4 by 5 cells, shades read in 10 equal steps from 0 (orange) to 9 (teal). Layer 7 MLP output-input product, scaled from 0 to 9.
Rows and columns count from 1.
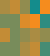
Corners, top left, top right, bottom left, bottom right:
3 0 5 7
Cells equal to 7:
1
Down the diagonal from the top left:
3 5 4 2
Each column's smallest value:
2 2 1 0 0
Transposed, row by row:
3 5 2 5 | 2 5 5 5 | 4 1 4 3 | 9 0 3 2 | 0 8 4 7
